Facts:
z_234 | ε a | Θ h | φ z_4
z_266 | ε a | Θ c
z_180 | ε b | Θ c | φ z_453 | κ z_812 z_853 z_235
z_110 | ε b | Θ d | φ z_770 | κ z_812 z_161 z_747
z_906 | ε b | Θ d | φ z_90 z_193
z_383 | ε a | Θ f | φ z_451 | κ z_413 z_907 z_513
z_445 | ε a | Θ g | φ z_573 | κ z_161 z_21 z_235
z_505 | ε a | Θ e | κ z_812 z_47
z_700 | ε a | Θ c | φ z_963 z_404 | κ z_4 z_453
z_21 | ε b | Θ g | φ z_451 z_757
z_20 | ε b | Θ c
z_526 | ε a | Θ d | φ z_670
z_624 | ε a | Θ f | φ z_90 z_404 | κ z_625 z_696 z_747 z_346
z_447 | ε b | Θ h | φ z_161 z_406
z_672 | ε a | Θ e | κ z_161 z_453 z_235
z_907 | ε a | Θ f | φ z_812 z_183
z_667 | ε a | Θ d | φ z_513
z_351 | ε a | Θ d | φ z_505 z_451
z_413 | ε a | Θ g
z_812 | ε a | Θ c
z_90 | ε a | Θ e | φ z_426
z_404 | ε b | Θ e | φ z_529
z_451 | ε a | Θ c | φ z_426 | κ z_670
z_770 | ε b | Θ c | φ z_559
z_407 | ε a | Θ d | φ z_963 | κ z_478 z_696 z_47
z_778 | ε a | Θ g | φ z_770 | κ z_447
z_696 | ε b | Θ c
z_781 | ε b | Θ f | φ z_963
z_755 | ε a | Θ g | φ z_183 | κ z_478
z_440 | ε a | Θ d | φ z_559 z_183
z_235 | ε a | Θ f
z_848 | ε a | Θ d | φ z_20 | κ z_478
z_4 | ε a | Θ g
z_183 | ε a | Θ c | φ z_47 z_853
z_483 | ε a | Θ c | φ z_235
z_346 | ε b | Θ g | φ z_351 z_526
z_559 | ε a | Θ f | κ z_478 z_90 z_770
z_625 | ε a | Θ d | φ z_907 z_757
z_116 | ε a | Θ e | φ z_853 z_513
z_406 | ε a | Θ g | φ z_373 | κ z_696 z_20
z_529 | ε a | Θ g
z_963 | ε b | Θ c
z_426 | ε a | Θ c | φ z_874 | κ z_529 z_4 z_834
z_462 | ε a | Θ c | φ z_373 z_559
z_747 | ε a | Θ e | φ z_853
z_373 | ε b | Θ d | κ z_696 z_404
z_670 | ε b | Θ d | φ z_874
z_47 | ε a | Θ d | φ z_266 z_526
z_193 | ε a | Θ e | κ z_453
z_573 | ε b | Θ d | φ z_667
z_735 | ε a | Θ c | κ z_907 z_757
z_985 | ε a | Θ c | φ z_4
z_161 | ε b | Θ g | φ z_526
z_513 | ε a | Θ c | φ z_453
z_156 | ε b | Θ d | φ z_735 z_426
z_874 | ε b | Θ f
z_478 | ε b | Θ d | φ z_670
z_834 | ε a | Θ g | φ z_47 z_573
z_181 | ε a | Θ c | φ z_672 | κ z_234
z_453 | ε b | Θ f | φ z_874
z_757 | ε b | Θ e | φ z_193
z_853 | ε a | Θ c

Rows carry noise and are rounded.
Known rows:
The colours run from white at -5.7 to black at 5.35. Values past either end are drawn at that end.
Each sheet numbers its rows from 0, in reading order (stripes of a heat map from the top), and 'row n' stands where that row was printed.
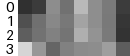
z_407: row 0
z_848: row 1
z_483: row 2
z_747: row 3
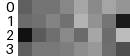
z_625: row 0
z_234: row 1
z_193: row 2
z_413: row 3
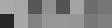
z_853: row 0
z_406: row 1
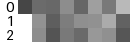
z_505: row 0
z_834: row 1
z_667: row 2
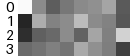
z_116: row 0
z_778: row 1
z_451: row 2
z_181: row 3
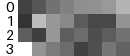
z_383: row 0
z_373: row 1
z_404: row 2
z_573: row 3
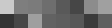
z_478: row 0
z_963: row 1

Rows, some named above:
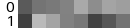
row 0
z_625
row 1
z_770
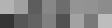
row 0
z_47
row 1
z_426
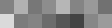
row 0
z_440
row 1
z_478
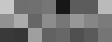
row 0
z_874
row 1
z_183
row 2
z_404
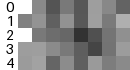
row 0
z_513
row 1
z_526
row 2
z_453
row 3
z_161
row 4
z_266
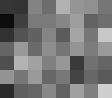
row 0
z_624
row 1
z_529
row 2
z_426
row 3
z_812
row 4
z_110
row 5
z_696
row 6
z_451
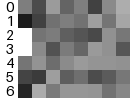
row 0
z_906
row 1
z_90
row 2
z_180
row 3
z_667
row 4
z_907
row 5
z_404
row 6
z_406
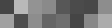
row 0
z_373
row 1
z_156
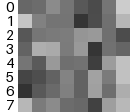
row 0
z_757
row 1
z_670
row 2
z_413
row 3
z_110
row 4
z_21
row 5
z_426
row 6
z_735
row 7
z_346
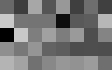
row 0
z_781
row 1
z_874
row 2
z_559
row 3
z_20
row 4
z_755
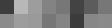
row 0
z_770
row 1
z_447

